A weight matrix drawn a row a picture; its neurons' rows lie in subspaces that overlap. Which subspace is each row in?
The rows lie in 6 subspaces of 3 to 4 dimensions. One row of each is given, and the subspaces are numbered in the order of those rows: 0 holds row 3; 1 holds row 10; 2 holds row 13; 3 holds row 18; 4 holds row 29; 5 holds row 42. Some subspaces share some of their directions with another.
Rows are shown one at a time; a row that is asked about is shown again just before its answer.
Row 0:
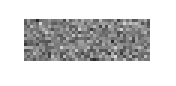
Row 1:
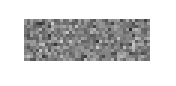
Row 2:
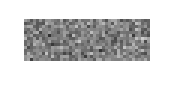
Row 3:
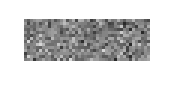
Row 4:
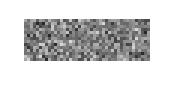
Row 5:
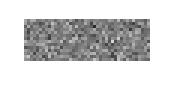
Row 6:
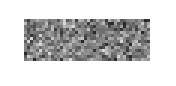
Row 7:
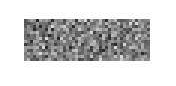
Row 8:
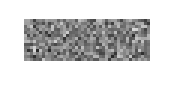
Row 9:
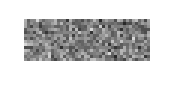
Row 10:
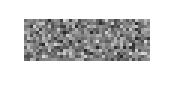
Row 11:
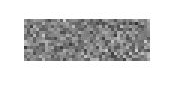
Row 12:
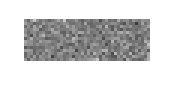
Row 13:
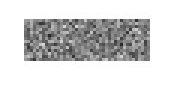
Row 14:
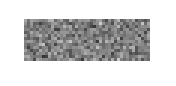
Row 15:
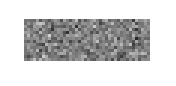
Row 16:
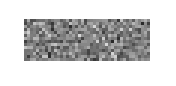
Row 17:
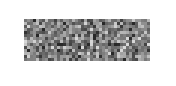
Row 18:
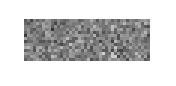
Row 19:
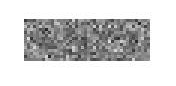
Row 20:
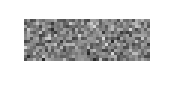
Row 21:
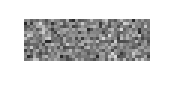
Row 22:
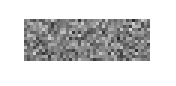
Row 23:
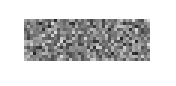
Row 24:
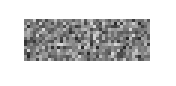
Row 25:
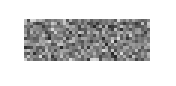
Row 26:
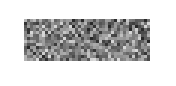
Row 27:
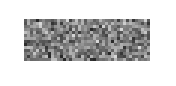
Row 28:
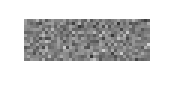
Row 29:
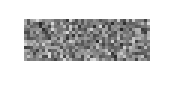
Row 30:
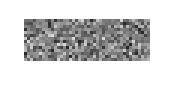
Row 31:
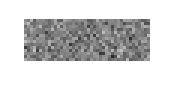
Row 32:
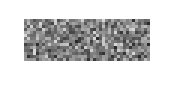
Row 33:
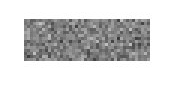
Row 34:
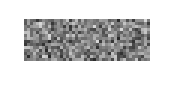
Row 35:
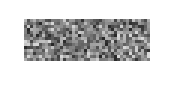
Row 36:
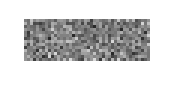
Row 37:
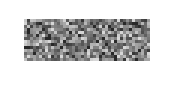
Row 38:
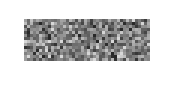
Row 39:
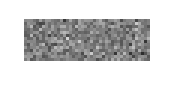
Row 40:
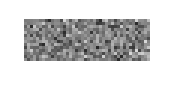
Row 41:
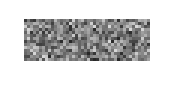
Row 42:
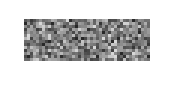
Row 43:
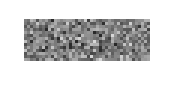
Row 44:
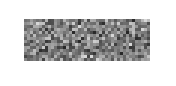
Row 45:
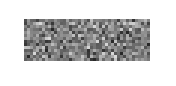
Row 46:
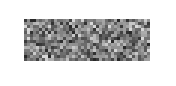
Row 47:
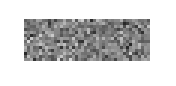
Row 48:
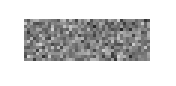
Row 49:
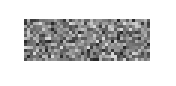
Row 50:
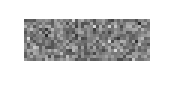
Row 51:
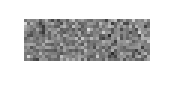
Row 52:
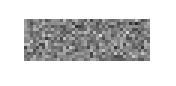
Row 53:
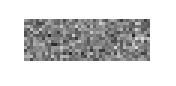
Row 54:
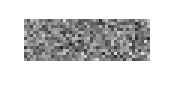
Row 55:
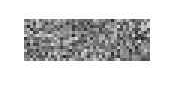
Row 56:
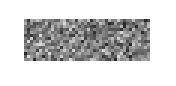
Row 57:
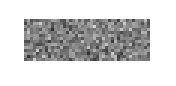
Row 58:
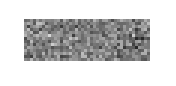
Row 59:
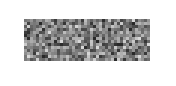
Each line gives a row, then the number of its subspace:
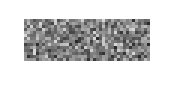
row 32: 3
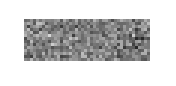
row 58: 1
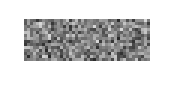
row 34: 4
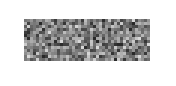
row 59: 3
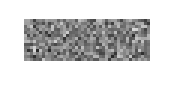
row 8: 3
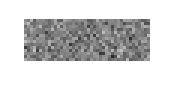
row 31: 3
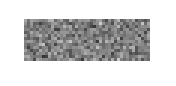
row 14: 1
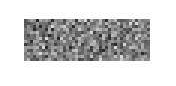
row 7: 2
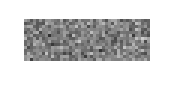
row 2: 1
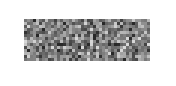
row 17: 3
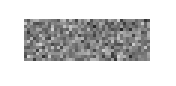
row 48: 0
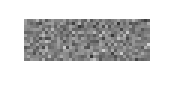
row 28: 2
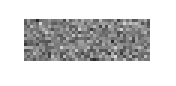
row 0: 4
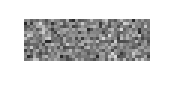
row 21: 5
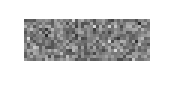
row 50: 5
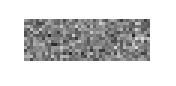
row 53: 1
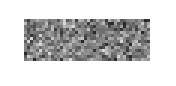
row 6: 0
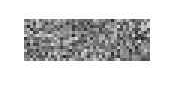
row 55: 1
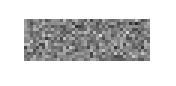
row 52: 2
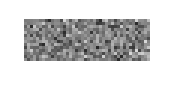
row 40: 1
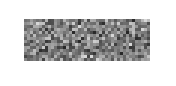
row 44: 2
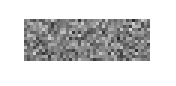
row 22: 2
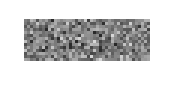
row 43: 2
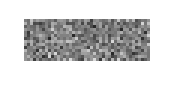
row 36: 1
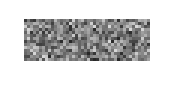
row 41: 5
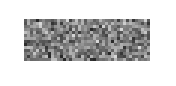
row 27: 4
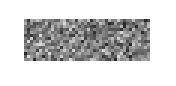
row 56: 0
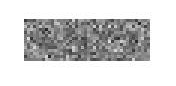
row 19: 5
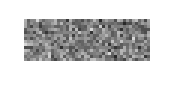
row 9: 4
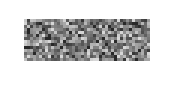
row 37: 1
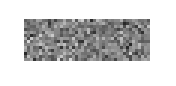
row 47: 0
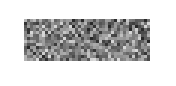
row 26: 5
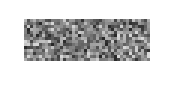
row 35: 1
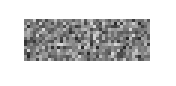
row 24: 3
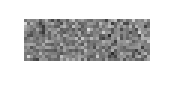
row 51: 5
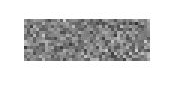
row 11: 1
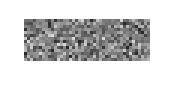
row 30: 0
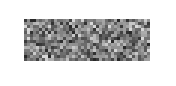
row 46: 5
